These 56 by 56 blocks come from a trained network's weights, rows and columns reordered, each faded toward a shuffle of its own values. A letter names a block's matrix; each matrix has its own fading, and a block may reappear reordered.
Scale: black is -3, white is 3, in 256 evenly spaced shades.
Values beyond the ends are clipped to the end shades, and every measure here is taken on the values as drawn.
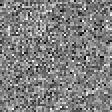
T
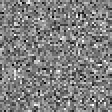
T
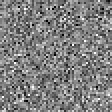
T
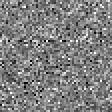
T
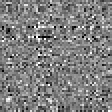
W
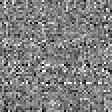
W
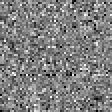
T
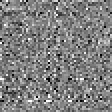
W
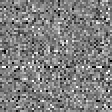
W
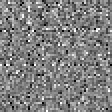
W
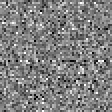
T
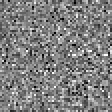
T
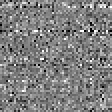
W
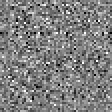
T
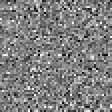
T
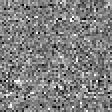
T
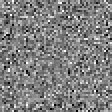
T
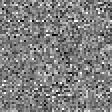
T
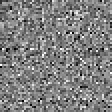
T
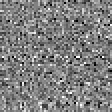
T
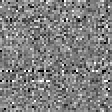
W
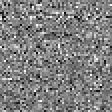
T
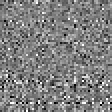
W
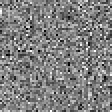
T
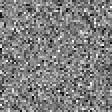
T
